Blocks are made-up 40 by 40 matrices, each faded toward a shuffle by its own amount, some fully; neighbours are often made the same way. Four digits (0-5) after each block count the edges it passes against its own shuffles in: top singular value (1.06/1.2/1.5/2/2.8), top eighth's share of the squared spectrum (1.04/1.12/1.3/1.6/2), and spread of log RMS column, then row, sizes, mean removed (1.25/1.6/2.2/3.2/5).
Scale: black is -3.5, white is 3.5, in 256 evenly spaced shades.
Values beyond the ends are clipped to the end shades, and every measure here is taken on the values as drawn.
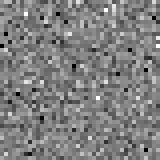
0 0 0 0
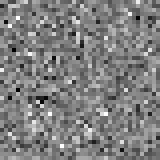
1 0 0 0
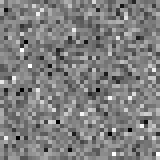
0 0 0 0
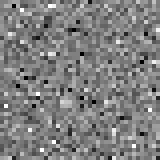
0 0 0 0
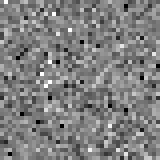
0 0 0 0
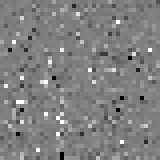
1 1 0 0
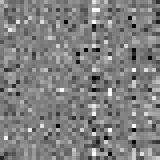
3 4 2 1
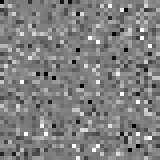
2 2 0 0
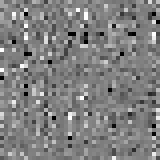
3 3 2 1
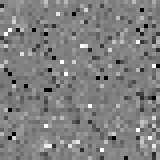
2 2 0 0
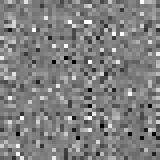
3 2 1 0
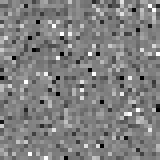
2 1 0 0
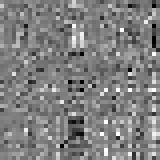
4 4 2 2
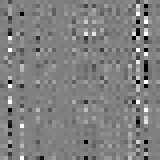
4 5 3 2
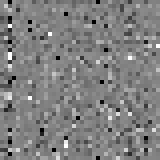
3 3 1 0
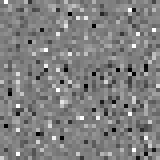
2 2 1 0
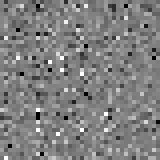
2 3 1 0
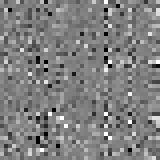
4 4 2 2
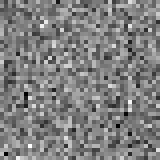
0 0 1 0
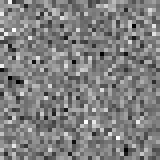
1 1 0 0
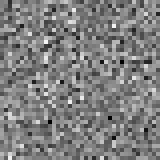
0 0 2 0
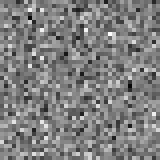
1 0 2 0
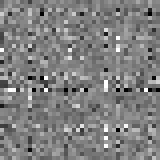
2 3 2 3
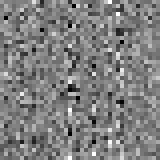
1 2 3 0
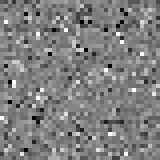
1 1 0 0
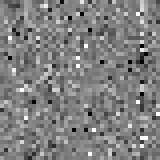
3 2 0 0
